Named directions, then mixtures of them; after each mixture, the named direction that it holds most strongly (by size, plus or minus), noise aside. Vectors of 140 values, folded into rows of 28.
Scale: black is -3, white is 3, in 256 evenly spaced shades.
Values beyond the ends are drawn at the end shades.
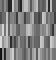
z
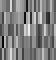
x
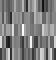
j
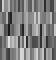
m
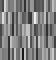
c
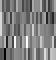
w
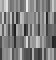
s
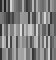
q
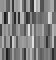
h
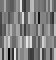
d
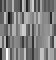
h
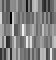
j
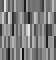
c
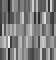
d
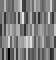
d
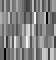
w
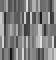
x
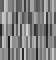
c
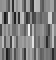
h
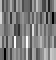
w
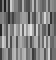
q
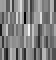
x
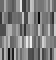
d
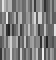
m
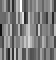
d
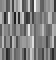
h
